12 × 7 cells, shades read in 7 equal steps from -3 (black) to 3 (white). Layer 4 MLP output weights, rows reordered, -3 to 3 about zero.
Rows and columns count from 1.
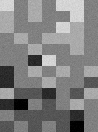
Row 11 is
0 -1 -1 -1 -1 -2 0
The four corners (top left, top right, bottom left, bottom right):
2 0 -1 0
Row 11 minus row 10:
2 2 -1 0 -1 -3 0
